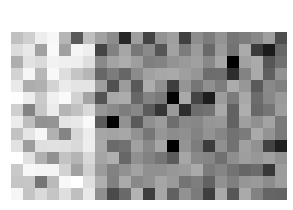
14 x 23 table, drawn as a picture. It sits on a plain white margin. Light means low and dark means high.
No row or column stands out. The histogram is bell-shaped. On average the colour sits 40% of the way up the scale. No regular stripes run through it. The right part is higher, past a seam about 30% of the way across.
